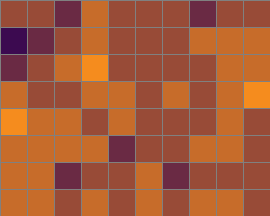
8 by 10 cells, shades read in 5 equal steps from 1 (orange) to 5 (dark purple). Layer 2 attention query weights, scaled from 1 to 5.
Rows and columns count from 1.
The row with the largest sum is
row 1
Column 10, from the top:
3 2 2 1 3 3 3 3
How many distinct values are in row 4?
3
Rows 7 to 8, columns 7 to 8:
4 3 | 3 2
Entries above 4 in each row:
0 1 0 0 0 0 0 0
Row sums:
31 29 26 23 24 25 29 24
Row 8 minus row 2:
-3 -2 0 0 0 -1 0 0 0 1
